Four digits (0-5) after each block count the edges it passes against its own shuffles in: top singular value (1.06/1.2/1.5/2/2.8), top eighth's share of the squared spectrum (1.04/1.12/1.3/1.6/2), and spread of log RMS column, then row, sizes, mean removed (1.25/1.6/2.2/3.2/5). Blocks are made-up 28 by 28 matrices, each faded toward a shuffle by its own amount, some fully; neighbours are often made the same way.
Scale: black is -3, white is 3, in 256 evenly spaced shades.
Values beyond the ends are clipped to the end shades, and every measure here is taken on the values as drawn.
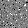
0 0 0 0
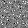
0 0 0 1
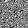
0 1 0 1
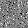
0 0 0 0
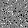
1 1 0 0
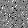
2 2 1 0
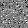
2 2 1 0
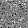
1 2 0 0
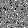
0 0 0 0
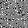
1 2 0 2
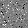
0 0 1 0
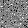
0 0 0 0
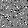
0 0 0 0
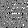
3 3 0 1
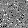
1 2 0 0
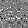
3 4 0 1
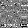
3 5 1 2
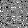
3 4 0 2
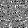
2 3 1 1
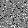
1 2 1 1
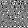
3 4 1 2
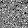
1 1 0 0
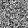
2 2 1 0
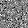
1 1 0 0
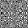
3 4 2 1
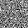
2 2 0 0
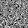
0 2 0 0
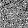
1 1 0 0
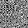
3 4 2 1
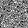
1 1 0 0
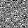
3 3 1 1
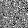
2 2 0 0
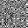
3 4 1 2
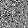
2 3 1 1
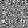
3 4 1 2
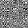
3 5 2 2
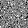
2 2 1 0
